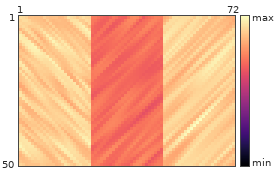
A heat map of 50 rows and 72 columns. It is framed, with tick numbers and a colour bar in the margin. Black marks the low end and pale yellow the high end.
It is made of 1 by 3 panels. Panel 1,1: very high, slanting down to the right, faint in contrast. Panel 1,2: high, slanting up to the right, faint in contrast. Panel 1,3: very high, slanting up to the right, faint in contrast.
